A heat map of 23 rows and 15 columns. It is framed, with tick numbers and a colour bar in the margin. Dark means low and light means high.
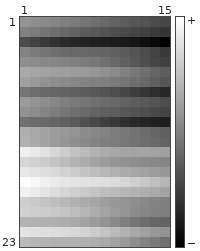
The values follow a bell shape. The grain runs across in streaks. The ninth with the highest average is the bottom left. The ninth with the lowest average is the top right. Values rise toward the bottom left.
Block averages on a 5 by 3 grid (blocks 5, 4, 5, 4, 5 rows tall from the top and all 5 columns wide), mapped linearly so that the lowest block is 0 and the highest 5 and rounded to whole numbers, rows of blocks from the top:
2 1 0 / 2 2 1 / 3 2 1 / 5 4 3 / 4 3 2
